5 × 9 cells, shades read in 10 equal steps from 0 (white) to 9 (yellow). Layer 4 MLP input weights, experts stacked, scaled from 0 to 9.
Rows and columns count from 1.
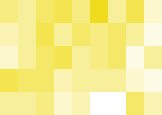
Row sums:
49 40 39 37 27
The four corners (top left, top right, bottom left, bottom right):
5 2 4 3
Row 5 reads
4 4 5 2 3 0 0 6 3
